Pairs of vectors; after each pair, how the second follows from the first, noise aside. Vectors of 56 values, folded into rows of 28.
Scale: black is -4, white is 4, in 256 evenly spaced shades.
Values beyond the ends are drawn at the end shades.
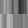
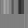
partly zeroed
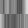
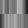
negated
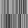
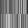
negated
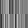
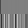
partly zeroed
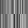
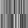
negated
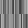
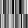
scaled up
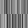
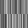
negated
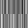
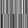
negated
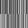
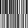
scaled up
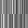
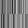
negated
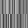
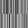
negated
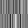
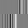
partly zeroed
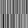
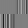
partly zeroed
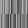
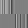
partly zeroed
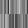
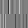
partly zeroed
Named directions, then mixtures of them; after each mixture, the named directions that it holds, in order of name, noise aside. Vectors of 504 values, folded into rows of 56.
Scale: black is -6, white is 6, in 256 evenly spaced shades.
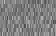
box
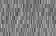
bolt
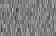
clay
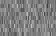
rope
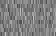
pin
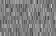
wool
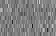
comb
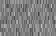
bolt, wool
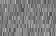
box, rope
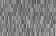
box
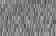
box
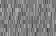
bolt, clay, comb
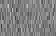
bolt, clay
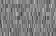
bolt, wool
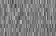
bolt, pin
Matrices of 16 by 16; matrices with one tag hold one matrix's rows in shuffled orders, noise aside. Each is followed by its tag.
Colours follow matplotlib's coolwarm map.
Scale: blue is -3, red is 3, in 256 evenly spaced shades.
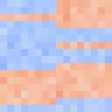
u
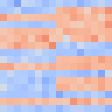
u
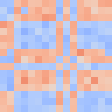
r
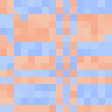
r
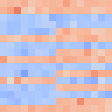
u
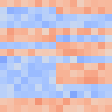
u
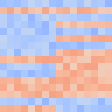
u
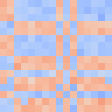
r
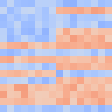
u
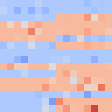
u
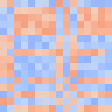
r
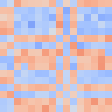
r
